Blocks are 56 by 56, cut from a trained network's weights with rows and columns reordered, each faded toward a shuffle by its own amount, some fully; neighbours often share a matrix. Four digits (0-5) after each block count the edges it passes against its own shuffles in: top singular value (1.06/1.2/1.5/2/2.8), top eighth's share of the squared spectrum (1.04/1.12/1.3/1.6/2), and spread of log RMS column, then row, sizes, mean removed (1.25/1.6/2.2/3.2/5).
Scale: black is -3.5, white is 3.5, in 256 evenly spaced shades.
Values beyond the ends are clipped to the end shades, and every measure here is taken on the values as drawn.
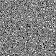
1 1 0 0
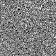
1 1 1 0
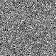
1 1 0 0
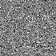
1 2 0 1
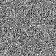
2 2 0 1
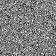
1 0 0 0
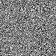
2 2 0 0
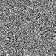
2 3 1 1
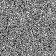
0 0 0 0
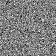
0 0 0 0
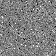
0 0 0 0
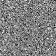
2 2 0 0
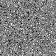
0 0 0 0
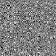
3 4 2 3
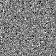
1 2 1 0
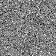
1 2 0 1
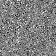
1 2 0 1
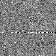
3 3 1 2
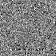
2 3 0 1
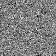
2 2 0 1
